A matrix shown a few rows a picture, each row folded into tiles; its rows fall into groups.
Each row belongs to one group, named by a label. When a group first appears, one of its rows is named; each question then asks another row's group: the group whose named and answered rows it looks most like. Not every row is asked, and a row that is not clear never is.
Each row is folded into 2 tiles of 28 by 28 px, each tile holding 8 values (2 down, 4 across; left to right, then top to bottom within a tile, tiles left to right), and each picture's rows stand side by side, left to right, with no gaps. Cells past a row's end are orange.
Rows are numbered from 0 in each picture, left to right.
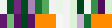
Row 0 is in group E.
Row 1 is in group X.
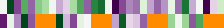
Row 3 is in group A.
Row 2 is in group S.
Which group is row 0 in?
E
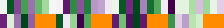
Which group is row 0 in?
E
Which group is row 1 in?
A
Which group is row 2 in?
E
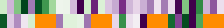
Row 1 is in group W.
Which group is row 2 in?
S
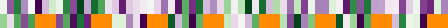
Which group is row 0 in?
A
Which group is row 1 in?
E
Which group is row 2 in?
S
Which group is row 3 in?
A
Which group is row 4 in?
X
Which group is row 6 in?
A
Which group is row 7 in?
S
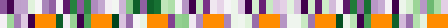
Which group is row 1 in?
A
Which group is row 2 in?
X
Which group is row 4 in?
W
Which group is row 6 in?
A
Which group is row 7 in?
X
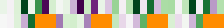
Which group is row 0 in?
X
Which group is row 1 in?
W
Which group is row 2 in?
X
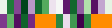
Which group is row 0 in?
E
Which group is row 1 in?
A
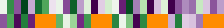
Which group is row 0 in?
E
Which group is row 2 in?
A
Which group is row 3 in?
S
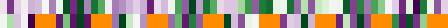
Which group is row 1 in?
E
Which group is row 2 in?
S
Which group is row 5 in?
E
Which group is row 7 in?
A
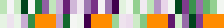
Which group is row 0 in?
X
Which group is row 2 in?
X
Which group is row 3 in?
E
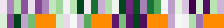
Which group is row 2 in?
E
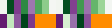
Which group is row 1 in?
E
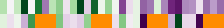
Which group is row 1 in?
X
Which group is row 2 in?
S
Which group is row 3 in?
S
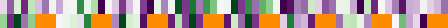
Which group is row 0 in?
A
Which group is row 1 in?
X
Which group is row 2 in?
S
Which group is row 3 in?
E
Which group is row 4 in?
E
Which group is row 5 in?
S
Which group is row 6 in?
W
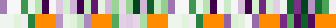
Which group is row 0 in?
X
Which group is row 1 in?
W
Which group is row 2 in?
X
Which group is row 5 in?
E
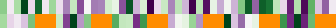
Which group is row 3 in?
W
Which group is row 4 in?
X
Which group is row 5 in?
A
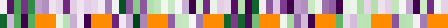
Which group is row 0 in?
A
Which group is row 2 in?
E
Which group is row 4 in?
A
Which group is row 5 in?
S
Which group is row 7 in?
W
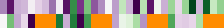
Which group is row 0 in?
S
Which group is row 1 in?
A
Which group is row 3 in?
X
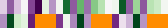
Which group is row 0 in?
S
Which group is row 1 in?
E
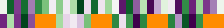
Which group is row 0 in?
E
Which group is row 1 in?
X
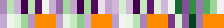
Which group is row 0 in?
W
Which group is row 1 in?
W
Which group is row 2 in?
W
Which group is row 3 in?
E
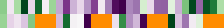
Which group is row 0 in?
X
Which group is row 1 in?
S
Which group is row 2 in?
S
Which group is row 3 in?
X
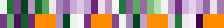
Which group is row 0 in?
E
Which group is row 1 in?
S
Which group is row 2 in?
E
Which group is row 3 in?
S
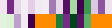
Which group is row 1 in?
A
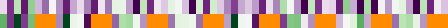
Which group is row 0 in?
A
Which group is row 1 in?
S
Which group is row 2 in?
W
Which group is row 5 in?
W
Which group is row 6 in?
W
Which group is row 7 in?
W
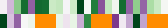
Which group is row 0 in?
X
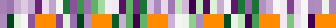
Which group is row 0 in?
S
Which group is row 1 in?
E
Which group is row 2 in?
A
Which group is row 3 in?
W
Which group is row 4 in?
A
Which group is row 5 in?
S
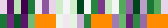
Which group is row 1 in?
X
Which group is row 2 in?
E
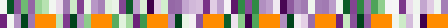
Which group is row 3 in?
S
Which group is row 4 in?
A
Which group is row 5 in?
S
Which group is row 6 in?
E
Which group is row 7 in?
S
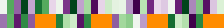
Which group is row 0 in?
E
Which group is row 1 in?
A
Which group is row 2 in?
W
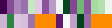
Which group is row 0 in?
S
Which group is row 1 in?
E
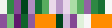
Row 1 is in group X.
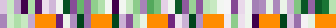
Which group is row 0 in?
W
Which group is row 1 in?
E
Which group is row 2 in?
X
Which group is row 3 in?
E
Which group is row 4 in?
S
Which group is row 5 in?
X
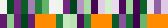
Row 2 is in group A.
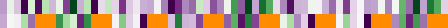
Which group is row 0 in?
W
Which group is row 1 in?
A
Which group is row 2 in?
S
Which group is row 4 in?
E
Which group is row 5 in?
S
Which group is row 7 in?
E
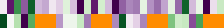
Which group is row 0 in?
A
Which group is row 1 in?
W
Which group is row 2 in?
S
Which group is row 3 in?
A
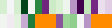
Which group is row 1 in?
W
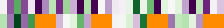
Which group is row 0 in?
A
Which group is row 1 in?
W
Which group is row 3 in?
W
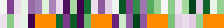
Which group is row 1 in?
A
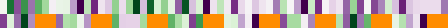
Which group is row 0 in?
E
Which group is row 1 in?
W
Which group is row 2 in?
X
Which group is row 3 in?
A
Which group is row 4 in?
S
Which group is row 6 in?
A
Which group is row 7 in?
S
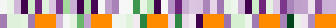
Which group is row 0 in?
W
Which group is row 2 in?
X
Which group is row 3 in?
S
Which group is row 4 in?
W
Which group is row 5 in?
S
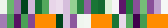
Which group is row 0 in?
E
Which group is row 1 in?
X
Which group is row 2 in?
A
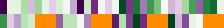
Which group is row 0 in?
X
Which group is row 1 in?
W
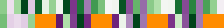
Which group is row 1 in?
E
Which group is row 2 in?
E
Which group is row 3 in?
E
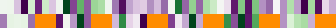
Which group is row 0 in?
W
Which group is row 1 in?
E
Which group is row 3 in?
E
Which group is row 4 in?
A
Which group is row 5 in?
W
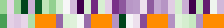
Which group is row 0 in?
X
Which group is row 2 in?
S
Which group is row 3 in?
W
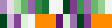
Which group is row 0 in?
X
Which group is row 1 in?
E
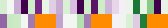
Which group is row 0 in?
W
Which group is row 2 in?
X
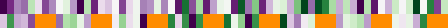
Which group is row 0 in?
S
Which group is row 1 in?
W
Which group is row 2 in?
S
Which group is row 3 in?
A
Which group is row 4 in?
A
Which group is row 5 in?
X
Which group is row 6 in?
W
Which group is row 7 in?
X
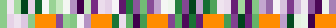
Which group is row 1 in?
W
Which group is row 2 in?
A
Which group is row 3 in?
E
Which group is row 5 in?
S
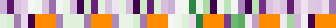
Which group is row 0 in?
S
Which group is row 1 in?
W
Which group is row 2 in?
W
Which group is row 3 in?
X
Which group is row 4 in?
W
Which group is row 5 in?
S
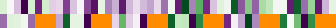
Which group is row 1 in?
S
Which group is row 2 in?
S
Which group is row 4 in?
E
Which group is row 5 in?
A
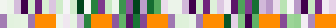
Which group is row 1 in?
X
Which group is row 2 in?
E
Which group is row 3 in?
W
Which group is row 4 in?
A
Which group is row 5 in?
W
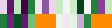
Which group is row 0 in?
A
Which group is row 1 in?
X
